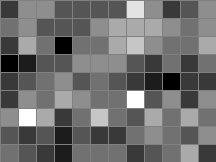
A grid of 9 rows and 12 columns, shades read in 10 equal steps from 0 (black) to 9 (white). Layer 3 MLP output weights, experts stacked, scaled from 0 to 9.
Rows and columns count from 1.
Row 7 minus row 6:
3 4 2 -4 -1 3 0 -6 3 -1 4 -1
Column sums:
24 39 34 24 34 38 37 44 36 32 32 38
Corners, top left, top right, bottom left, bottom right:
2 5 4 2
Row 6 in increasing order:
2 2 3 4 4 4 5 5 5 5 6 9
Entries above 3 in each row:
5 9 10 5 3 9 10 4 6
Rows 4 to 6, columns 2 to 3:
1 3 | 3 4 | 5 4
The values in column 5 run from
3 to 5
